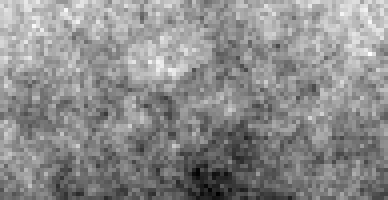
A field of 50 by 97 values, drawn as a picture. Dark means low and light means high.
Ninth with the lowest average: bottom middle. Odd rows or columns: none. Histogram: bell-shaped. Grain: blotchy. Stripes: none. Slope: up to the top.
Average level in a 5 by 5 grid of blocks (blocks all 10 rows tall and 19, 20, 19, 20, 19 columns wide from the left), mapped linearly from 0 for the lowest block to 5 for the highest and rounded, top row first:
5 4 4 4 5
4 4 4 3 4
3 3 3 3 3
3 2 2 2 2
2 1 0 1 2
